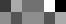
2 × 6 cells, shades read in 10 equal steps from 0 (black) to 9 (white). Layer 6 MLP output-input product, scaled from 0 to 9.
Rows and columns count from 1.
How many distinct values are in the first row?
5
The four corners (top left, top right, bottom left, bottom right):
2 0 5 6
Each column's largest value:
5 6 5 5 9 6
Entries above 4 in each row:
2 4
